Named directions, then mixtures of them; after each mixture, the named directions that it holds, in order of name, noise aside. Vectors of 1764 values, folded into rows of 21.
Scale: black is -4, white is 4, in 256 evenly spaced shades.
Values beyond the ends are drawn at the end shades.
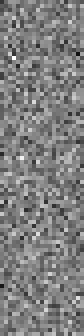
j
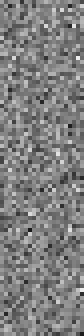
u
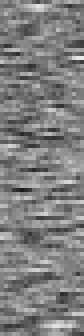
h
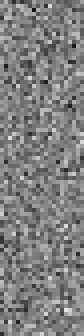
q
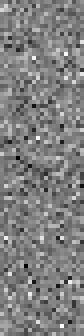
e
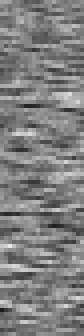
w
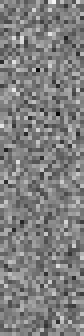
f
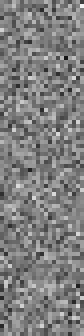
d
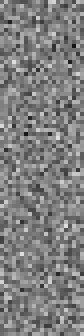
f, q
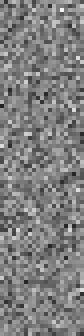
q, u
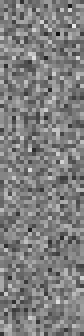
q, u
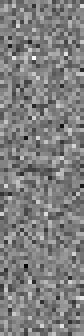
d, e, j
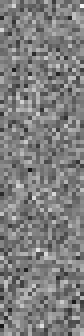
d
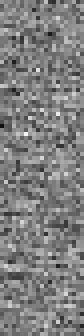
f, w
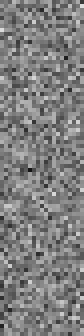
d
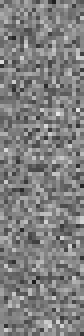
e, f, h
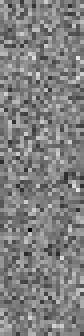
e, u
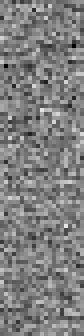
h, q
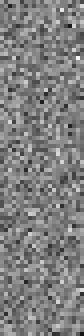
u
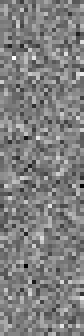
e, j, u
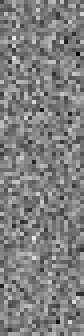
f, j
